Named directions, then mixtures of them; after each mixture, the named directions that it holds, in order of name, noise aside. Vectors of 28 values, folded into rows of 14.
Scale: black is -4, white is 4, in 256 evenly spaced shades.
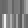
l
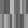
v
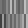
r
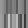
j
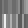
l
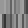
l, r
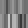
j, v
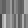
l, r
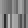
j, l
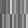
r, v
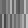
r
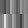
l, v
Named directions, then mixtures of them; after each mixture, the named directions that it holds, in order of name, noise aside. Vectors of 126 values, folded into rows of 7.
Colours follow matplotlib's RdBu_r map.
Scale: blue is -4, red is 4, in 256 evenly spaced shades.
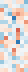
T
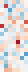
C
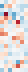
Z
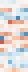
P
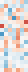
C, T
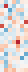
C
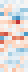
P, Z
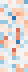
T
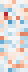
P, Z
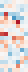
P, Z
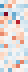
Z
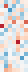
C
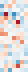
Z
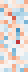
T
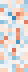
T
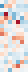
Z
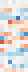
P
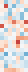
C, P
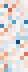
C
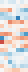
P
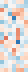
T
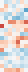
C, P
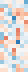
T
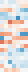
P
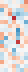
T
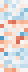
C, P
